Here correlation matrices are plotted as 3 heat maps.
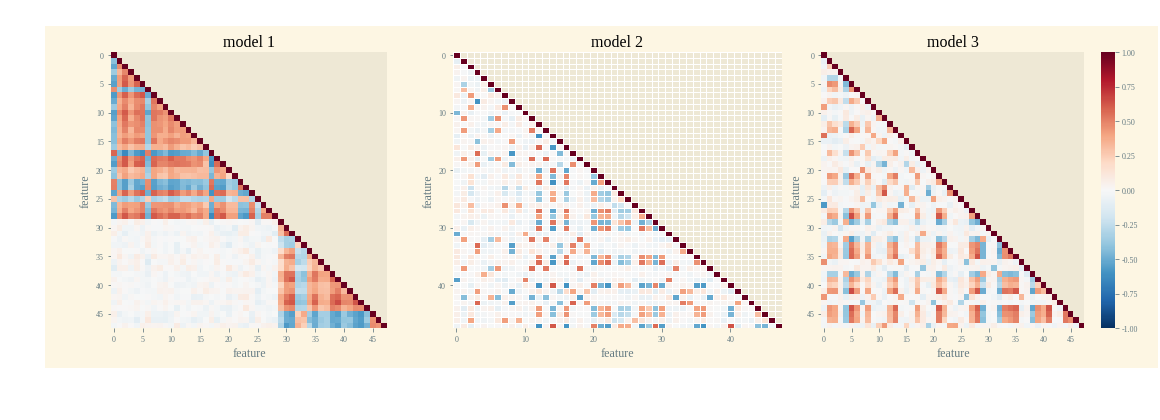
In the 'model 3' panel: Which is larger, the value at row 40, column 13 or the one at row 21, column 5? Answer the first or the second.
the second
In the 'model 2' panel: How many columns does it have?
48
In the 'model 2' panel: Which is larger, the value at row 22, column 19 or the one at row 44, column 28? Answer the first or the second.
the second
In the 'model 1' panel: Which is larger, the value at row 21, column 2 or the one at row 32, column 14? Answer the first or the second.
the first
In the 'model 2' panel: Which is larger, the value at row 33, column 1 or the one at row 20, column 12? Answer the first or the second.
the first
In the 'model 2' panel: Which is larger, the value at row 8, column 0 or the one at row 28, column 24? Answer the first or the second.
the first
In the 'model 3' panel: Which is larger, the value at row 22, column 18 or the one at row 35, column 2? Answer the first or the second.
the second
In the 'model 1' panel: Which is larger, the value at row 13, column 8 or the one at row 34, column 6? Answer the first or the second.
the first
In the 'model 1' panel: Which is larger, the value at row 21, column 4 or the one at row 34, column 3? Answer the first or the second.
the first
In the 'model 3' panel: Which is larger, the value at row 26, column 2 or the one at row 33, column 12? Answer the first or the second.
the second
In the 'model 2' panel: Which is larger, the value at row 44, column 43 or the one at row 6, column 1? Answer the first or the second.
the second
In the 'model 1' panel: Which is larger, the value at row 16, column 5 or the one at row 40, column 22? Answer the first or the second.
the first
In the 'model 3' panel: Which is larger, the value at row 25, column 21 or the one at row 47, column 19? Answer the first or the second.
the first
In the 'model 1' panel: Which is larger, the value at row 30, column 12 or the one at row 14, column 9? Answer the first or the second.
the second
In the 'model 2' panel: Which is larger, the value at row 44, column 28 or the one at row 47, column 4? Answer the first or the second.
the first
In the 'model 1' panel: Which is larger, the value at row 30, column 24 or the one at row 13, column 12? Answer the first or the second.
the second
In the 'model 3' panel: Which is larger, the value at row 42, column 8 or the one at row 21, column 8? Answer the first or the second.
the second
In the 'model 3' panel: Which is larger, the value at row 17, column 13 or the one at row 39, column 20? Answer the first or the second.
the first
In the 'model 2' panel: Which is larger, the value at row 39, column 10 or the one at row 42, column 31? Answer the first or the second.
the first
